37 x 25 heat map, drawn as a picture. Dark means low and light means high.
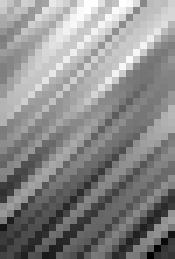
Slope: up to the top. Ninth with the highest average: top middle. Grain: diagonal, up to the right.
